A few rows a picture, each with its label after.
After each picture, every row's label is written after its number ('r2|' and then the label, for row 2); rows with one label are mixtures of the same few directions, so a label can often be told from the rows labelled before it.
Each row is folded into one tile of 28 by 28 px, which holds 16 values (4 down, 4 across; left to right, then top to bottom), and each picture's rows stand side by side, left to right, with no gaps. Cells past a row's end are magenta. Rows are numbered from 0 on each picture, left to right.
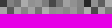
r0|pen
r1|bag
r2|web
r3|pen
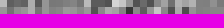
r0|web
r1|web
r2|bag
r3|web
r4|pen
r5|pen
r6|web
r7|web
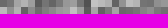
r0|web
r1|web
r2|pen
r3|web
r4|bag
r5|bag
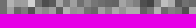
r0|web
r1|bag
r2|pen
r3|web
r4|pen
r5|pen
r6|web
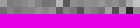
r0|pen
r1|bag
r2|pen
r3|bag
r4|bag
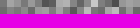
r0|web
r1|bag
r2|pen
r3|pen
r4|bag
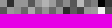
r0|pen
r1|bag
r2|pen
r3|bag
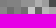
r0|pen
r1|bag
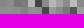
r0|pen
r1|web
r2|bag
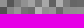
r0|pen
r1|pen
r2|bag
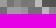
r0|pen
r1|web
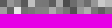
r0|web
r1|bag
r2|web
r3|bag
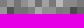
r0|pen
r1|pen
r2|pen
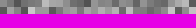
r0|bag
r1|web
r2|bag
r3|pen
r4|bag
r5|web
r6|bag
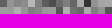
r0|pen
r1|bag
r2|bag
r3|bag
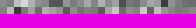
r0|web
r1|bag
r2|pen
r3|bag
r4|web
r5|bag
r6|web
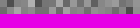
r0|pen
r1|web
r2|pen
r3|pen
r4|web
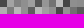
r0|pen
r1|pen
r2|pen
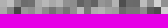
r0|pen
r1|web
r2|bag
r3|pen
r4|web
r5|bag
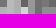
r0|pen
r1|web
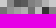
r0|bag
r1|web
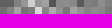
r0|pen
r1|pen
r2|bag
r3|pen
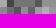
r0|web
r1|pen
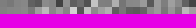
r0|pen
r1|pen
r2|bag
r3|pen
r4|pen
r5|pen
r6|bag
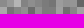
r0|bag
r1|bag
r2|bag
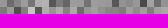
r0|web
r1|bag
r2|web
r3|web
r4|pen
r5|pen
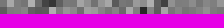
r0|web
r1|web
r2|bag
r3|web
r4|pen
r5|web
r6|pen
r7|bag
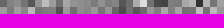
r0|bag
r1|bag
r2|web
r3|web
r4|pen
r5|bag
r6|web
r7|pen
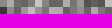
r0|web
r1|pen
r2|pen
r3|bag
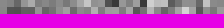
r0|pen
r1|pen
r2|web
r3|pen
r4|bag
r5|web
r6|pen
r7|web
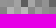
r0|pen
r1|pen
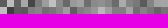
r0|pen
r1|bag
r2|web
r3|pen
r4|web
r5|bag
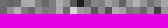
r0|pen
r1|bag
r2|bag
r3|pen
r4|web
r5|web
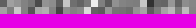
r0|web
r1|pen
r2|web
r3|pen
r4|web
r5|web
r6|web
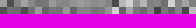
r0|pen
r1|bag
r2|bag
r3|bag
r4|bag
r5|pen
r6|bag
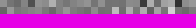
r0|bag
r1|bag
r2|bag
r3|pen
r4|web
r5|pen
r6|web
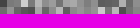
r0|bag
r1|web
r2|bag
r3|bag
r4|pen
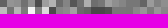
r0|bag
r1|web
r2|bag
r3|pen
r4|web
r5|pen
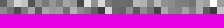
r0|bag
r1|pen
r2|bag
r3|bag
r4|pen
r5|bag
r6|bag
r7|bag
